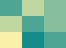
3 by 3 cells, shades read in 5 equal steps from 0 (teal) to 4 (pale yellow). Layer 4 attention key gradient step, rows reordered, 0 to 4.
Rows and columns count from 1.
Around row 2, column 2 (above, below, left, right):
3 0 3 2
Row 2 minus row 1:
2 -2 0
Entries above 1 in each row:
2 2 1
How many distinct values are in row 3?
3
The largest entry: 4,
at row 3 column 1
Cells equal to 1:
3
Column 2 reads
3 1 0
